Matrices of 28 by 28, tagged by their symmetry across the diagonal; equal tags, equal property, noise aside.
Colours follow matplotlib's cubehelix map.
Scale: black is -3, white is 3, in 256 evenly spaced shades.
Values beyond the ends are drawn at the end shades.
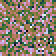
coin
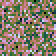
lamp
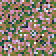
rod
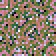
rod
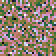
lamp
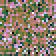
coin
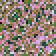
rod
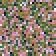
lamp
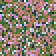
lamp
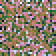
coin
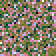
rod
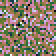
coin
